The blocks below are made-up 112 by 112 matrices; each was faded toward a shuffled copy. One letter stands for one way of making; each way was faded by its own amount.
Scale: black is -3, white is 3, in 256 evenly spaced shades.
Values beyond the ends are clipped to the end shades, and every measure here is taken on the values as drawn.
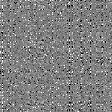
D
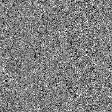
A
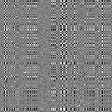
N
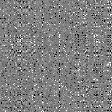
D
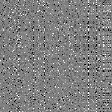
D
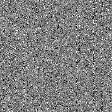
A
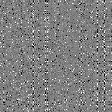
D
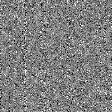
A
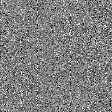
A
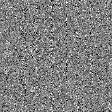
A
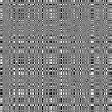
N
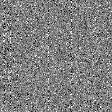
A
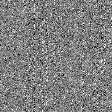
A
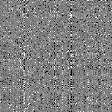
D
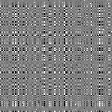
N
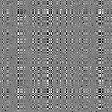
N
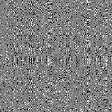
D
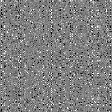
D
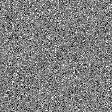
A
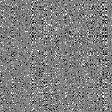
D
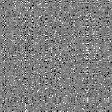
D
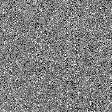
A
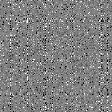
D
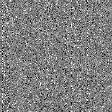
A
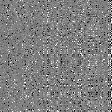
D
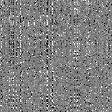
D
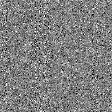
A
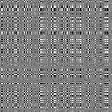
N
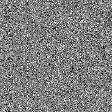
A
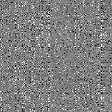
D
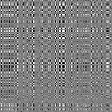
N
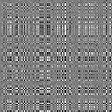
N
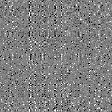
D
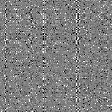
D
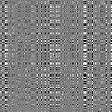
N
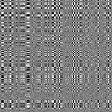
N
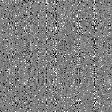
D
